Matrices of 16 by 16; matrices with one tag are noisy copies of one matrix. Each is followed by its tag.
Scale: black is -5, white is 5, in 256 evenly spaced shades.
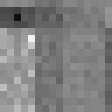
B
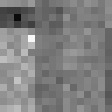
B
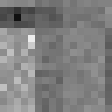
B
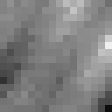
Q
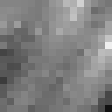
Q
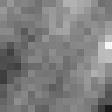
Q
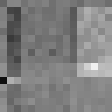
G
